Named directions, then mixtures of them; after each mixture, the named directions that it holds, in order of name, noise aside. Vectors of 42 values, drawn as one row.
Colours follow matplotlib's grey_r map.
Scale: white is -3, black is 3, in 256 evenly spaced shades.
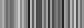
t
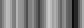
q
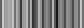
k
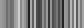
t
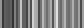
k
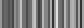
k, t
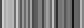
k, q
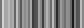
k, q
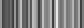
k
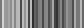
k, t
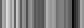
k, q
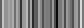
k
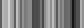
k, q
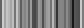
k, q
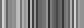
k, t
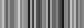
t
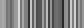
t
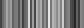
q, t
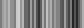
q, t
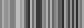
q, t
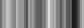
q
